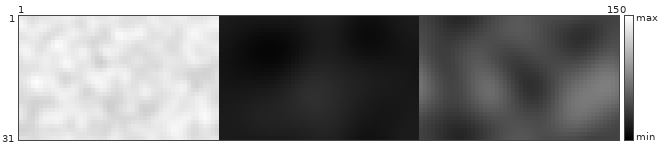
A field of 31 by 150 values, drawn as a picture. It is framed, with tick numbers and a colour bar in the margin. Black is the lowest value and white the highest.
The table splits into one row of 3 panels. Panel 1,1: very high, blotchy, faint in contrast. Panel 1,2: very low, smooth, faint in contrast. Panel 1,3: low, smooth.
